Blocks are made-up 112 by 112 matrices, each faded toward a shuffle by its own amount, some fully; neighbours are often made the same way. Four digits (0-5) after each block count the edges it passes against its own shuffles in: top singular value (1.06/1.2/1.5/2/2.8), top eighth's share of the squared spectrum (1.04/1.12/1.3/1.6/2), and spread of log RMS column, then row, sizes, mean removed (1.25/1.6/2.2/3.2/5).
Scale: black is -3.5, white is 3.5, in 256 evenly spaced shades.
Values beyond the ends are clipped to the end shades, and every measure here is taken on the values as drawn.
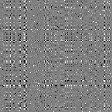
5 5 4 3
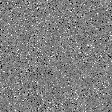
3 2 1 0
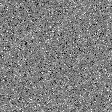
0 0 0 0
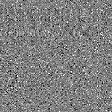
4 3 2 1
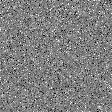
0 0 0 0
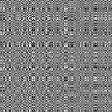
5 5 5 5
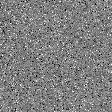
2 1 0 0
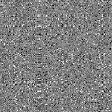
4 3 2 2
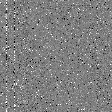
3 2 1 0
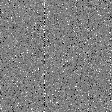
3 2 2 0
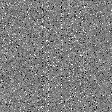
1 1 2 0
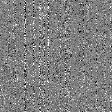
2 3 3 0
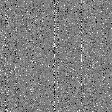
2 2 3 0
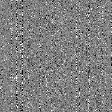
2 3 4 0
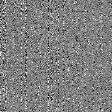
2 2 4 0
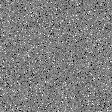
0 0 0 0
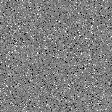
3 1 0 0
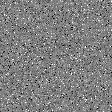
1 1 0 0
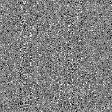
3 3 3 1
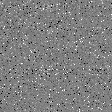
3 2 0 0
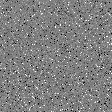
0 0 0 0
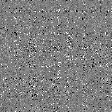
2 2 3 3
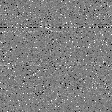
4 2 0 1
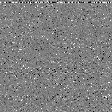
4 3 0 2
